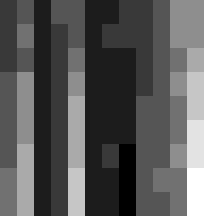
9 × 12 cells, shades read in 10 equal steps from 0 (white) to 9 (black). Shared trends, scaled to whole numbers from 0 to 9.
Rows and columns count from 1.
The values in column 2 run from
3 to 6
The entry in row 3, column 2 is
6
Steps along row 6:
down up down down up same same down same down down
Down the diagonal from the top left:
7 5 8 7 3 8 7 9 6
